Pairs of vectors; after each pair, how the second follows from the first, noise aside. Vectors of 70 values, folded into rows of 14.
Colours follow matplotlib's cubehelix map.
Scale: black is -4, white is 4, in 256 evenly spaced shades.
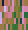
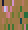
partly zeroed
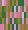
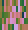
sign-scrambled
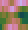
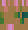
partly zeroed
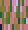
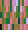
copied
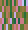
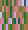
copied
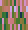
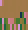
partly zeroed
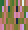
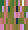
copied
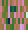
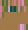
partly zeroed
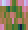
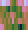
copied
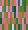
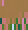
partly zeroed
